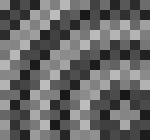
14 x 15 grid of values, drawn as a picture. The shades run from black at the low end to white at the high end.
Rings: centred on the bottom right. Odd rows or columns: none. Slope: none. Ninth with the lowest average: bottom right. Mirror symmetry: none. Histogram: flat.
